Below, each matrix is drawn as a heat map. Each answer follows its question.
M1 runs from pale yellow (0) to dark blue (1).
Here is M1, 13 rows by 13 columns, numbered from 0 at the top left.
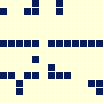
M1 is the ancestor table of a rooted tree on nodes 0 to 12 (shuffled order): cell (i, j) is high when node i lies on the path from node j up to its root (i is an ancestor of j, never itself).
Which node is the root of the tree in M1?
5
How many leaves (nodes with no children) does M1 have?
5
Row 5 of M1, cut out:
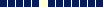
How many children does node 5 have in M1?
2
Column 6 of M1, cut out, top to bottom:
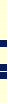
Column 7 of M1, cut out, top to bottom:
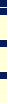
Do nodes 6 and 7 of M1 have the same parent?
no
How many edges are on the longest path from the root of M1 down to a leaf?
5
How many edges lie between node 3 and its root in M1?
3
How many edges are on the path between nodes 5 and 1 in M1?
2
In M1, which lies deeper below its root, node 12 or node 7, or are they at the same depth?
node 7
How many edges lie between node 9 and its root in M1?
1
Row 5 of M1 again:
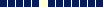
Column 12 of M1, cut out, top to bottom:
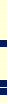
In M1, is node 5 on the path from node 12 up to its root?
yes
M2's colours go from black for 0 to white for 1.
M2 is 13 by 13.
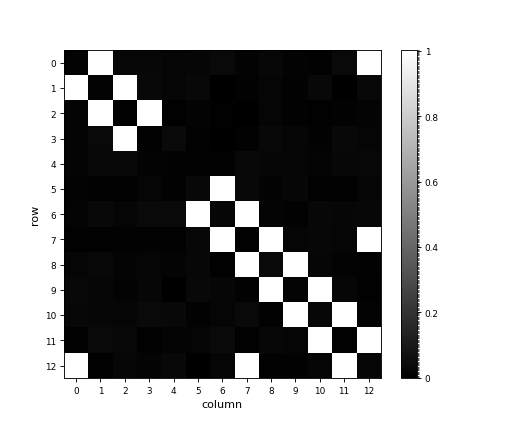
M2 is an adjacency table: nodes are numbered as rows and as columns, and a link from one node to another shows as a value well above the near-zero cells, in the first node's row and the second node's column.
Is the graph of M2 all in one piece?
no
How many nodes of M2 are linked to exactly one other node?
2
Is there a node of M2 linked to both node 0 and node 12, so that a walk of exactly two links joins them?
no
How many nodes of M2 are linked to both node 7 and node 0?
1
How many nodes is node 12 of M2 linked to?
3
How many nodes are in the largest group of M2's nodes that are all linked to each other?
2
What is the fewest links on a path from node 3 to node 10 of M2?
6
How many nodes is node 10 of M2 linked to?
2
